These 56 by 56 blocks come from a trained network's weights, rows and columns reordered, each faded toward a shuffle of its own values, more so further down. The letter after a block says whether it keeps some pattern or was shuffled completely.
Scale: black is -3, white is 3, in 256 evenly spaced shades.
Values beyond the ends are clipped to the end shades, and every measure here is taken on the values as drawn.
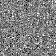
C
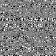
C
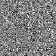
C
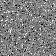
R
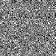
C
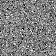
R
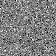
R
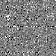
C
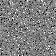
R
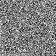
R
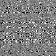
C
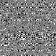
C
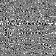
C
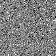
R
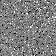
R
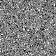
R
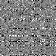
C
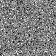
R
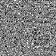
C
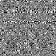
C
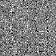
C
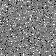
R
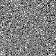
C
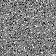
R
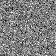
R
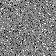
R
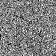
R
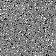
R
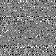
C
